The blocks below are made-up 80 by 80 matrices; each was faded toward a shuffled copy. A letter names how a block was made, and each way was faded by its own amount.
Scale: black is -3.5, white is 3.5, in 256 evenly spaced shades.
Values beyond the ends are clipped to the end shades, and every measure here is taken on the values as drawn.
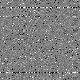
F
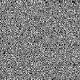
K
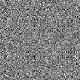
K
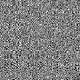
K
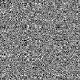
K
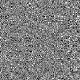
K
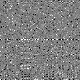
F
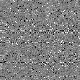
F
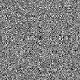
K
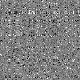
F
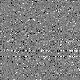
F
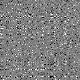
F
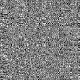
K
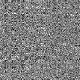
K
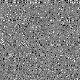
F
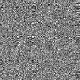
K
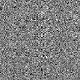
K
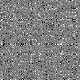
F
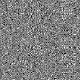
K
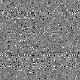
F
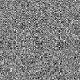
K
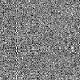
K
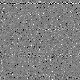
F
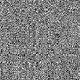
K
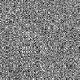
K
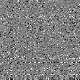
F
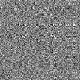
K
